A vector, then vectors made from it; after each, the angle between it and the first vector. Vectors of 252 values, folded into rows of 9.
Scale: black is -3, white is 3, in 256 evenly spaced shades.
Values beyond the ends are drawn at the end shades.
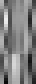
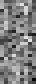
partly aligned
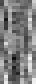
nearly opposite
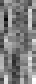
nearly opposite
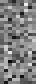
orthogonal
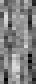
nearly parallel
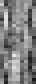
nearly parallel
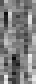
nearly opposite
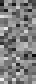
orthogonal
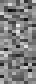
orthogonal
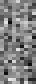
partly aligned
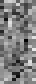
partly opposed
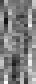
nearly opposite
